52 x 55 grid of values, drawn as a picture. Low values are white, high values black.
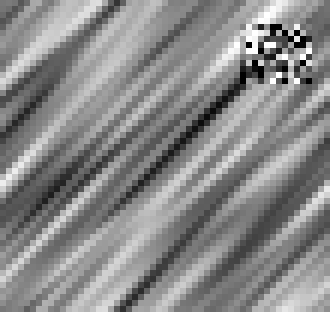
Streaks slant up to the right. In the top right lies a patch that is rougher than the rest. Values change most from cell to cell in the top right. The halves do not mirror each other. There is no overall slope.
